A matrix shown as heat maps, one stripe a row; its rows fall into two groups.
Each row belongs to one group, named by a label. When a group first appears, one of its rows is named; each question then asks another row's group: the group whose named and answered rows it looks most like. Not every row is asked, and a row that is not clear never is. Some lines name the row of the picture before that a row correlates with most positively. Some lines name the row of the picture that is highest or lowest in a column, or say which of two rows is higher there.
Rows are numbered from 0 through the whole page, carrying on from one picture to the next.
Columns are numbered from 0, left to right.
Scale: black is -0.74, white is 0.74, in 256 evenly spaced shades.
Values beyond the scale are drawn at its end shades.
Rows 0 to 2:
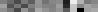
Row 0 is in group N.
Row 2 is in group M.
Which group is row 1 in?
N
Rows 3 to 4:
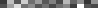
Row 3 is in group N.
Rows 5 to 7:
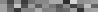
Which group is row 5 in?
N
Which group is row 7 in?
M
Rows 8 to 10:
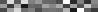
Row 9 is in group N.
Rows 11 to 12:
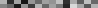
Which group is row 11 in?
N
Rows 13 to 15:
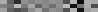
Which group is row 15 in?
M
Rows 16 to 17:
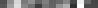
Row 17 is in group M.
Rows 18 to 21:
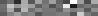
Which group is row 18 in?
N
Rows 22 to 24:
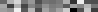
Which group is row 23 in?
N
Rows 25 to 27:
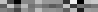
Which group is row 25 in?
M
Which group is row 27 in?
M
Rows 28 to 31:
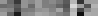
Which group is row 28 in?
M
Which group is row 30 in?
M
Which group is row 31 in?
M
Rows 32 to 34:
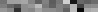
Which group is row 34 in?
M
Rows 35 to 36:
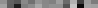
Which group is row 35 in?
M
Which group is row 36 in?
M
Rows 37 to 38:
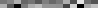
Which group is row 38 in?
M
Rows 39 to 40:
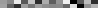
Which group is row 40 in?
M
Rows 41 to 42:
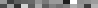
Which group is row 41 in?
N
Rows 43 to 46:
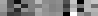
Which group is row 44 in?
N
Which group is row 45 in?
M
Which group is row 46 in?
N
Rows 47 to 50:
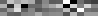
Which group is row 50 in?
M
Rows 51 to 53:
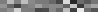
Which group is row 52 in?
M
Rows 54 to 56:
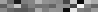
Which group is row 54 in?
M
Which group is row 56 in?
N
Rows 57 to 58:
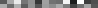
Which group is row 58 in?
N
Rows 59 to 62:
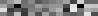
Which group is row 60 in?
M
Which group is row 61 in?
N
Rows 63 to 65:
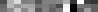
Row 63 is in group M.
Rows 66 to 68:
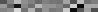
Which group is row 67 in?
M
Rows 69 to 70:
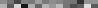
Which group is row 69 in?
M
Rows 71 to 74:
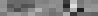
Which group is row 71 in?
N
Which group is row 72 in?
N
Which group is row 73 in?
M
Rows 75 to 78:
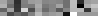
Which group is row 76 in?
M
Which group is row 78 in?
N
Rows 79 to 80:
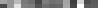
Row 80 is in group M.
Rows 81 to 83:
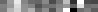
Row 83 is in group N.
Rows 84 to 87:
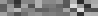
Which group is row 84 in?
M
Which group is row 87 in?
M
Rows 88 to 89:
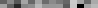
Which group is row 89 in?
M
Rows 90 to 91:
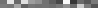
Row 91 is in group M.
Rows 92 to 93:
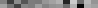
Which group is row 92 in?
N
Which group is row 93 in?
M
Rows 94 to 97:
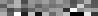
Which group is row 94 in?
N
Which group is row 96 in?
N
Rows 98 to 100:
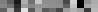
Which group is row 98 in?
M
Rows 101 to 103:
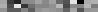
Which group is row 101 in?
M
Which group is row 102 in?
N
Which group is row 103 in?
M
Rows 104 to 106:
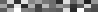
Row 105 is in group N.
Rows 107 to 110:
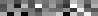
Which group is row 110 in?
N
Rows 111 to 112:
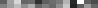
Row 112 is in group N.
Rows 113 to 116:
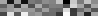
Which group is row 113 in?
N
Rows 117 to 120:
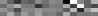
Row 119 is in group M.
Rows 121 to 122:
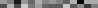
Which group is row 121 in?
M
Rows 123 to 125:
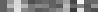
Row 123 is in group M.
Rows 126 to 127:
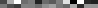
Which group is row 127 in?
M
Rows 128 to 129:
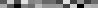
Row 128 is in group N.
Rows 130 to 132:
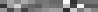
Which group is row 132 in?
N
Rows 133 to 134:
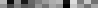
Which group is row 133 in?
N
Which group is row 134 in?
N
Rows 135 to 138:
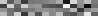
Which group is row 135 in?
N
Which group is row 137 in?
M
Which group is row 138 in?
N
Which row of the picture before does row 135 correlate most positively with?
133
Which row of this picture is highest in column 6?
138
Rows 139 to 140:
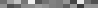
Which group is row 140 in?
M
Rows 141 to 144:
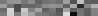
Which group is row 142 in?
M
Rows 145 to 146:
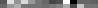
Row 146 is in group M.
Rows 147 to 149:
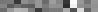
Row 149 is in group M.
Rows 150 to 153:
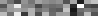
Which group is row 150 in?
M
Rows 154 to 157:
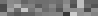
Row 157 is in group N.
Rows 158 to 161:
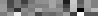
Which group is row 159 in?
N
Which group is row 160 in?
M
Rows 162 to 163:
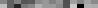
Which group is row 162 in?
N
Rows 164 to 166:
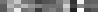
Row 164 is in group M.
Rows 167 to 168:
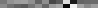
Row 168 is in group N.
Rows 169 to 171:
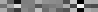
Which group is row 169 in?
M
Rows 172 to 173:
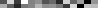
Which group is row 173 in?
M
